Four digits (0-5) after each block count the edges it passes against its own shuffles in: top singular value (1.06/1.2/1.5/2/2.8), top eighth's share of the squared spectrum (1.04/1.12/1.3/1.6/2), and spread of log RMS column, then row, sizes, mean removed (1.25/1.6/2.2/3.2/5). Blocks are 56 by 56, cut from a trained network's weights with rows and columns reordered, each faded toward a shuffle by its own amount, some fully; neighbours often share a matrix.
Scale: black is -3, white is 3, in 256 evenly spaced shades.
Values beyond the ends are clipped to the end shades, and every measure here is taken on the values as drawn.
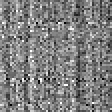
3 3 1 2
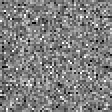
0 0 0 0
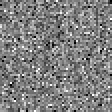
0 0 0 0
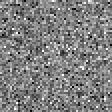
0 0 0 0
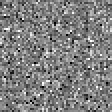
0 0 0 0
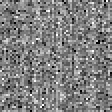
2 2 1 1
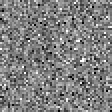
0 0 0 0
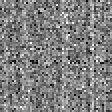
2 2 0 1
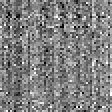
3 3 1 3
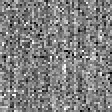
3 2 0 1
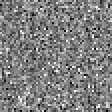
0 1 0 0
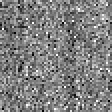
2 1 0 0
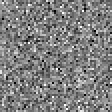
1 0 0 0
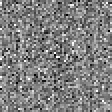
1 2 0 1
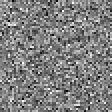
2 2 0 0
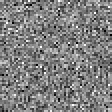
2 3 0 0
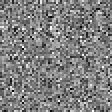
3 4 1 1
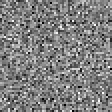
2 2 0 1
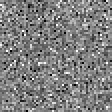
1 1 0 1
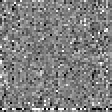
3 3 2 1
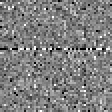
3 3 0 1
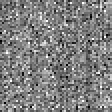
2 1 0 0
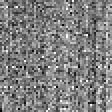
3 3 1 2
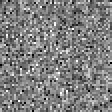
1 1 0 0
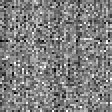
2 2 0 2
